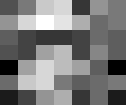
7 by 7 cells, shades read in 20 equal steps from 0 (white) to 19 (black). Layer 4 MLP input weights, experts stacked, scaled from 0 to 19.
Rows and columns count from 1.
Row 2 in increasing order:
0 2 3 6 8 10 11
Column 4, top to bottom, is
3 2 15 5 5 10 6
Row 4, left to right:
13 14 7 5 14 9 12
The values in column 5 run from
6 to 15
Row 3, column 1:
12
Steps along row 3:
up up same down down up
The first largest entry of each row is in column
5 6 3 2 1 5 1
